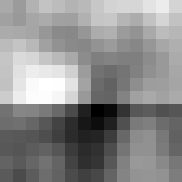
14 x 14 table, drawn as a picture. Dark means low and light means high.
The ninth with the highest average is the middle left. The centre is the roughest part. A horizontal seam about 60% of the way down splits the table, and the top part is higher.
